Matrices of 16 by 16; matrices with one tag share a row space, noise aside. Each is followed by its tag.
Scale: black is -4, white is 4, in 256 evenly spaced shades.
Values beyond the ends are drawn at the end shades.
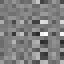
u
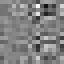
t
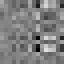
t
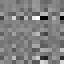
u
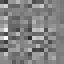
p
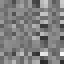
u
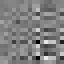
t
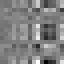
t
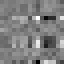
t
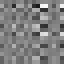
u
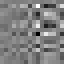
t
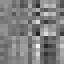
t
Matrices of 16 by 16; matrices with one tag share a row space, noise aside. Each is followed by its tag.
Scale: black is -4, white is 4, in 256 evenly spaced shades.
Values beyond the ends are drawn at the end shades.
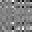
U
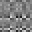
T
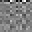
T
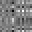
U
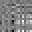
U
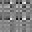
T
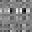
T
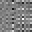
U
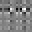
T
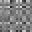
T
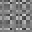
T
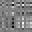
U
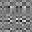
T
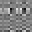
T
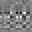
T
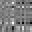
U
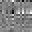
U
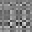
T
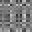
T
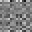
T
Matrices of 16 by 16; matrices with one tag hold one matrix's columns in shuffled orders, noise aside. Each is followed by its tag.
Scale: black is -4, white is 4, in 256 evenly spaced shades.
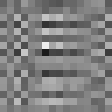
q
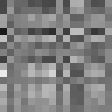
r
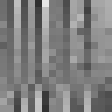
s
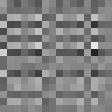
q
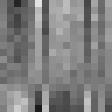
s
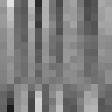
s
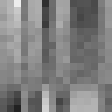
s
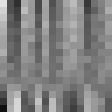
s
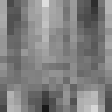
s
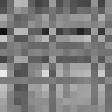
r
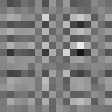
q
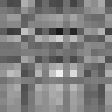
r
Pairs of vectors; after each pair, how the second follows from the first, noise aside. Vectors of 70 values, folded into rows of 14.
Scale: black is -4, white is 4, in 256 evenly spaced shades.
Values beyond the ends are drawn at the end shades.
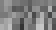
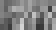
negated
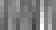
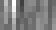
reversed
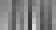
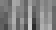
negated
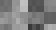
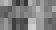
reversed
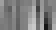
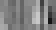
wrapped around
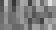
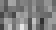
wrapped around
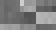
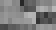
negated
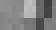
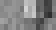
copied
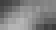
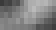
reversed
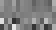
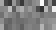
reversed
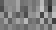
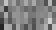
wrapped around
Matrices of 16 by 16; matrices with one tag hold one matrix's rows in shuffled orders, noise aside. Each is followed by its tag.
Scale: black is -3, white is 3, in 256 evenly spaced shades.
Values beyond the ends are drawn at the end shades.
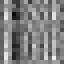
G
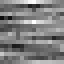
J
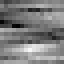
J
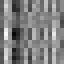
G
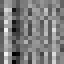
G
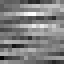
J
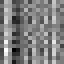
G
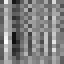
G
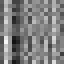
G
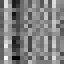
G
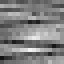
J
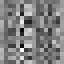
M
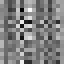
M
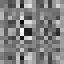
M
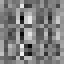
M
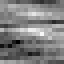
J
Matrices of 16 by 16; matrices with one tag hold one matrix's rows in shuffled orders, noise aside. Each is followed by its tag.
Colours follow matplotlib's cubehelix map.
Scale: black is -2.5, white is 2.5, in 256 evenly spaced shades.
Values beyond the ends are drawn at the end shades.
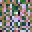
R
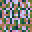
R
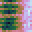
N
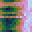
N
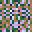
R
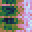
N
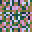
R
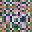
R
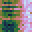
N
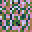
R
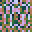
R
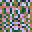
R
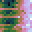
N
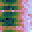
N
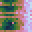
N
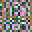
R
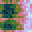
N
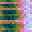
N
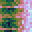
N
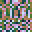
R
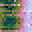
N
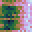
N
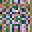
R
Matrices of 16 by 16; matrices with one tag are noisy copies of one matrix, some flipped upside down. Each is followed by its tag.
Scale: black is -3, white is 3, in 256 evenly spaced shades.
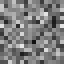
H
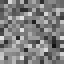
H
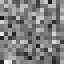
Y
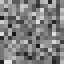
Y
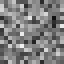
H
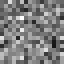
H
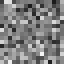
Y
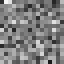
Y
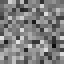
H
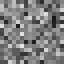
H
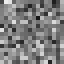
Y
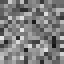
H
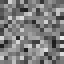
H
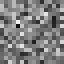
H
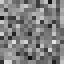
Y
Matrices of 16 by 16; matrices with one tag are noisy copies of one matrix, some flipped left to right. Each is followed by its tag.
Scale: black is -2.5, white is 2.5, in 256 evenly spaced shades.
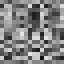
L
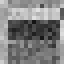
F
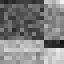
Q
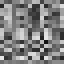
L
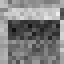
F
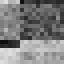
Q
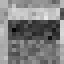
F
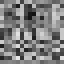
L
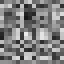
L
